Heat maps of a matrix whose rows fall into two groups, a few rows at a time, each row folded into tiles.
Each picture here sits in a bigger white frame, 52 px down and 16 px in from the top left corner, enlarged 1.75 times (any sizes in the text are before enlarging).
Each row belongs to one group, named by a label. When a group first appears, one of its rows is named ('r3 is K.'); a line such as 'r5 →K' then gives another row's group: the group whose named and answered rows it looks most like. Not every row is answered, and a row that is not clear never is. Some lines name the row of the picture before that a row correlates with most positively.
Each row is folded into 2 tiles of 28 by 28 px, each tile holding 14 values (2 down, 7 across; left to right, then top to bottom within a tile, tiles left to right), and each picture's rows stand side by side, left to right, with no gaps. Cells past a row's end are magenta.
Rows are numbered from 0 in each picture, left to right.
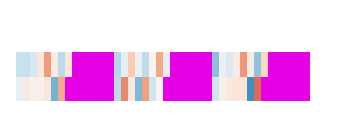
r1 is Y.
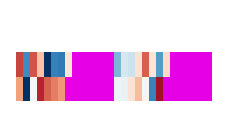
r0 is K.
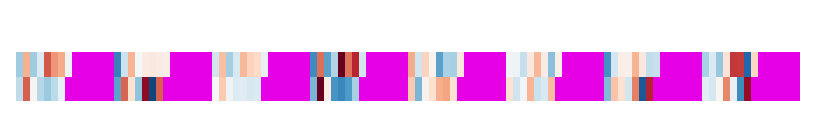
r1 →Y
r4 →K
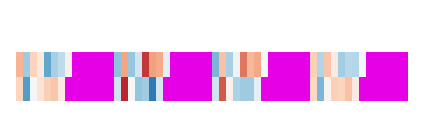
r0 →K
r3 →K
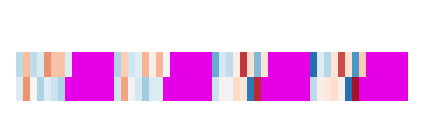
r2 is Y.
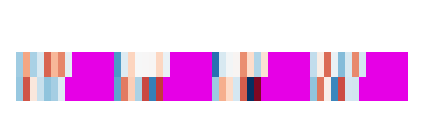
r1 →Y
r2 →Y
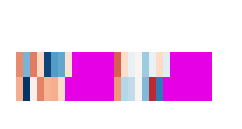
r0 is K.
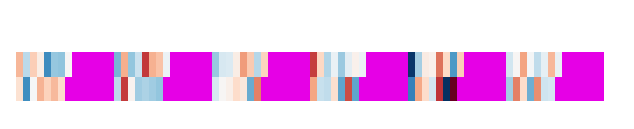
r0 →K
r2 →Y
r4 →Y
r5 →Y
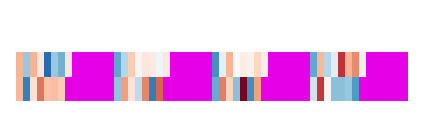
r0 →K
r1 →Y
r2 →Y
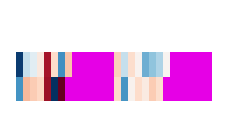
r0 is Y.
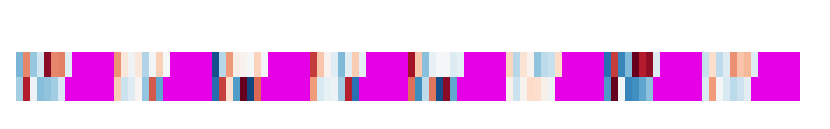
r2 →Y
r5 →K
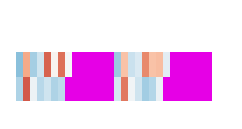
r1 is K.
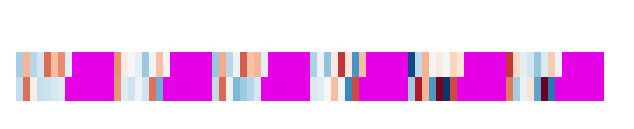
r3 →Y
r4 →Y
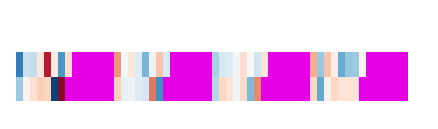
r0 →Y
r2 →Y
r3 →K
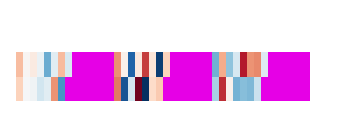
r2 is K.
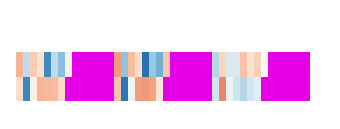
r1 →K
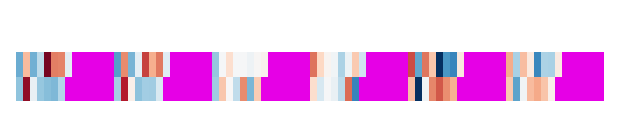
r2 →Y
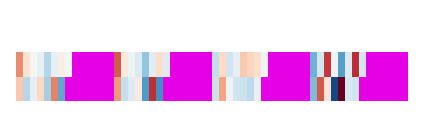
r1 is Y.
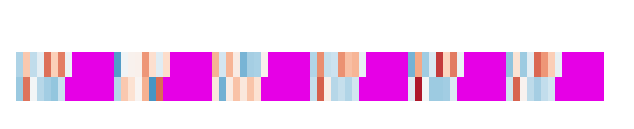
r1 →Y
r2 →K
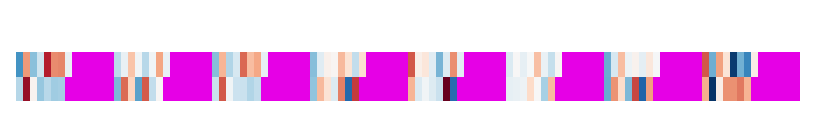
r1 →Y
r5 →Y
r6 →Y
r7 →K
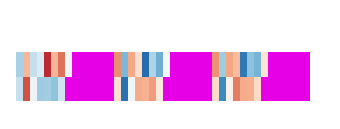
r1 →K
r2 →K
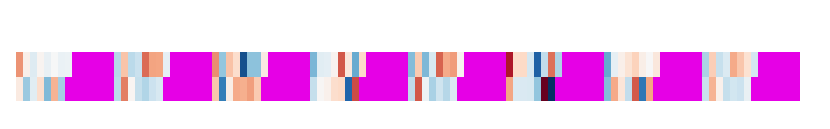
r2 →K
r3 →Y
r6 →Y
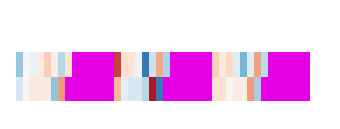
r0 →Y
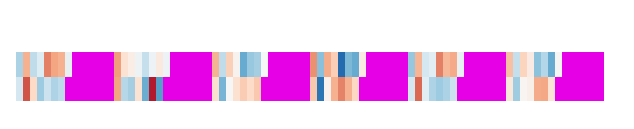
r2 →K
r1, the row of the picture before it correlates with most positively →1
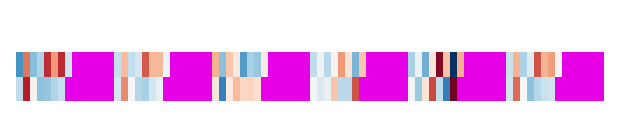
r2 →K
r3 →Y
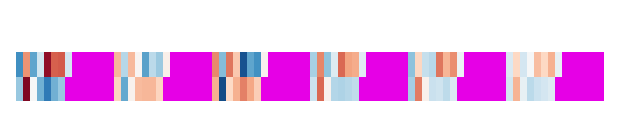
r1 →K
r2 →K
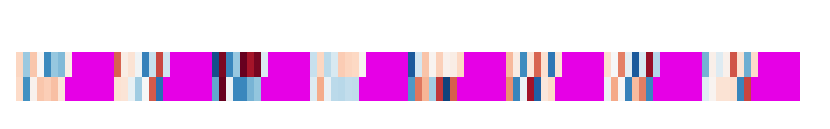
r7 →Y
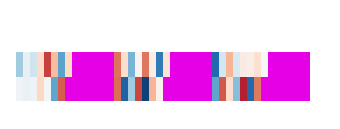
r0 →Y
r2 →Y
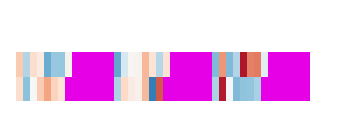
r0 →K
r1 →Y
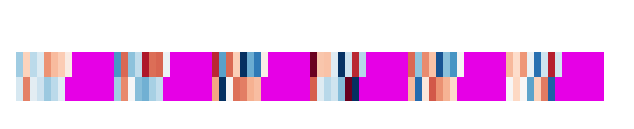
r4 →K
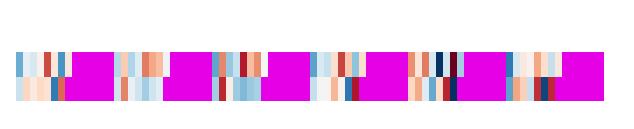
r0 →Y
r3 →Y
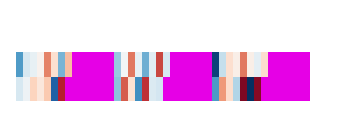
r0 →Y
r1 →Y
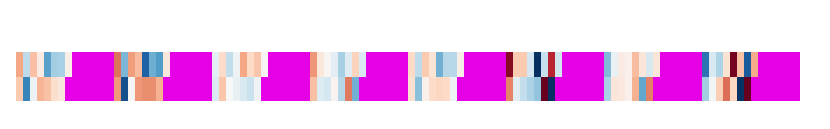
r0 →K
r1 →K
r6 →Y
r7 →Y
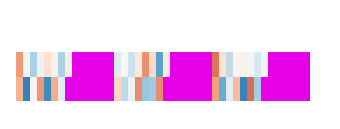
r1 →Y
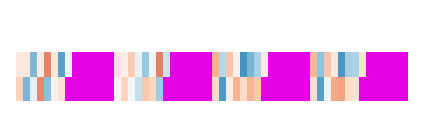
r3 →K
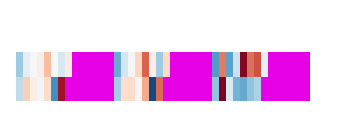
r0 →Y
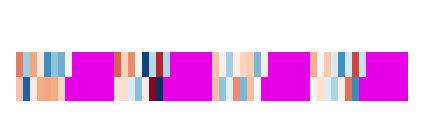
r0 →K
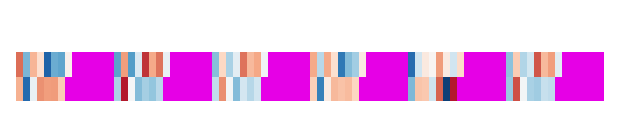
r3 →K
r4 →Y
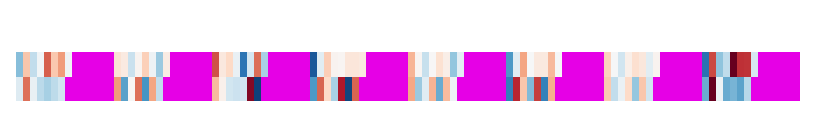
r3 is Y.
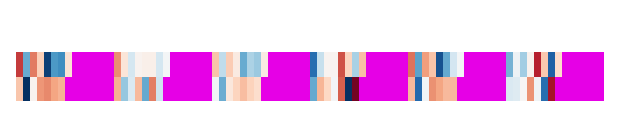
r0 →K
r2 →K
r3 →Y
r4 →K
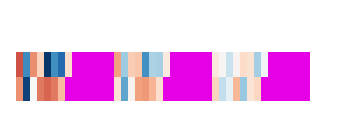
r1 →K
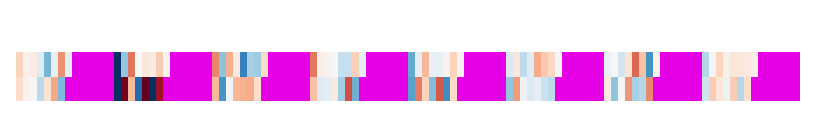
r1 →Y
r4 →Y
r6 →Y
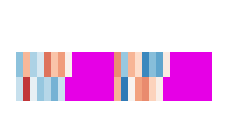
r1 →K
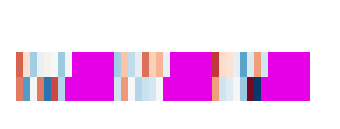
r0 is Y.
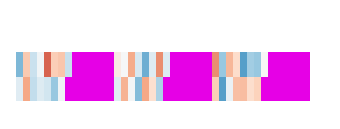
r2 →K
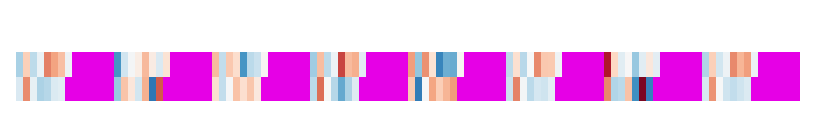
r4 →K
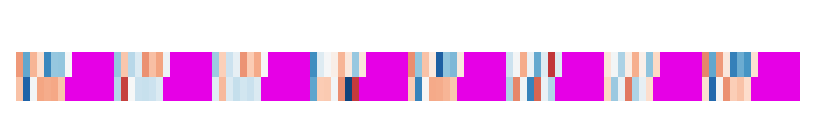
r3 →Y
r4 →K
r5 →Y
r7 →K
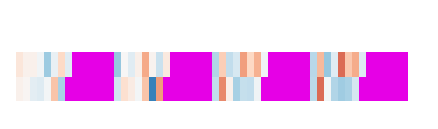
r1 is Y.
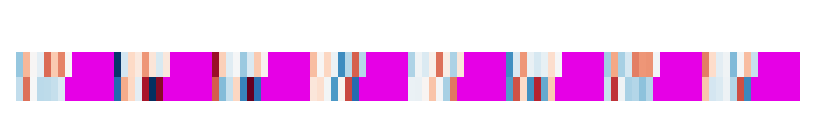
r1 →Y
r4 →Y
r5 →Y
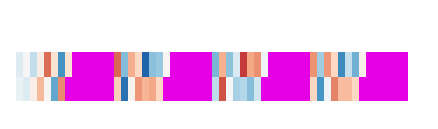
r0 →Y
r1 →K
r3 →K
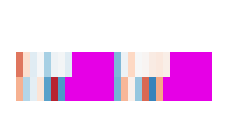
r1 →Y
